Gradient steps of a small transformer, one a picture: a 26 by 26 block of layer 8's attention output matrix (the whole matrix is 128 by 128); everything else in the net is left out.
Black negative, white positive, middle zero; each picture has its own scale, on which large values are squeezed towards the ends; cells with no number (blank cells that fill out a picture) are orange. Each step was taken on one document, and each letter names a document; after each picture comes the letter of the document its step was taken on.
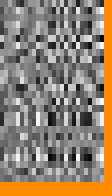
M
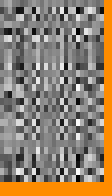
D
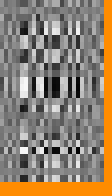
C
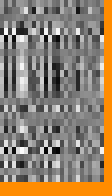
D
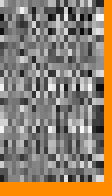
M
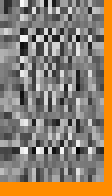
D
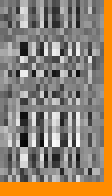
D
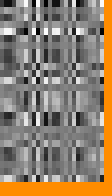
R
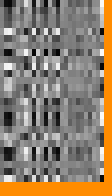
R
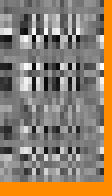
C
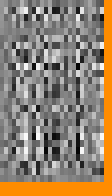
C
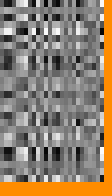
R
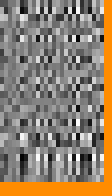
M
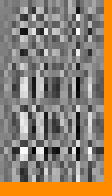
D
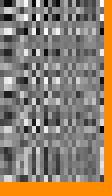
R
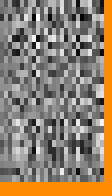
M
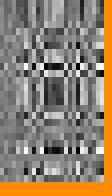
C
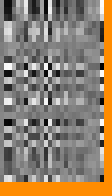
R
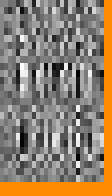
D
